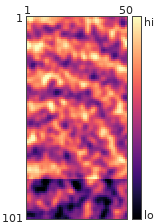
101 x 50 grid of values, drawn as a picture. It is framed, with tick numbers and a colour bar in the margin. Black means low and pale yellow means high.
Rings: centred on the bottom left. Ninth with the highest average: top left. Grain: blotchy. Lone odd cells: none. Seam: horizontal, 80% of the way down, the top part higher.
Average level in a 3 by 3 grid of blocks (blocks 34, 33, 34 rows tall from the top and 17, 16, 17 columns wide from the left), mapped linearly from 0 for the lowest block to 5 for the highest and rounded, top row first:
543 | 334 | 101
